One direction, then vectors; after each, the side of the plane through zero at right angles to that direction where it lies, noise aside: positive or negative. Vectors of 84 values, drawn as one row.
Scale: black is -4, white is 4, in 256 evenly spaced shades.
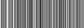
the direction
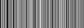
negative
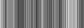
positive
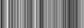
positive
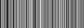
negative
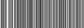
positive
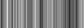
positive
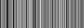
negative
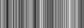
negative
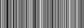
negative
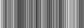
positive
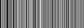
negative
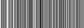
positive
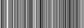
positive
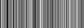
negative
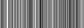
positive
